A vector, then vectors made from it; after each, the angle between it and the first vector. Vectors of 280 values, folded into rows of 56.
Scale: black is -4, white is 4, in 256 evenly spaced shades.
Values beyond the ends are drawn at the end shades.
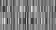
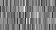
partly aligned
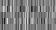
nearly opposite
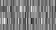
nearly parallel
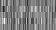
nearly parallel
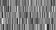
orthogonal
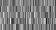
partly aligned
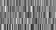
orthogonal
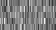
partly aligned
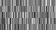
partly opposed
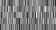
orthogonal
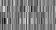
nearly opposite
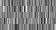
partly opposed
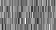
partly opposed
